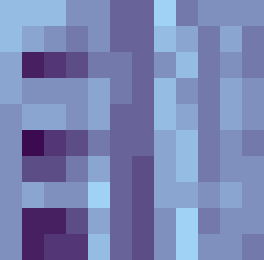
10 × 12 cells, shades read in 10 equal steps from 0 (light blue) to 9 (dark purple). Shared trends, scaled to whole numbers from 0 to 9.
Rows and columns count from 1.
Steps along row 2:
up up up down up same down up up down up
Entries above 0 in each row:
11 12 12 12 12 12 12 11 11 11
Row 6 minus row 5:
0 7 5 3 2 0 0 1 -1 0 1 1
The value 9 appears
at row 6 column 2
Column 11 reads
3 2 3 2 2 3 3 2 3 3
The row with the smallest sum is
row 1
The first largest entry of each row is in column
6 6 2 7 6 2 2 7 2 2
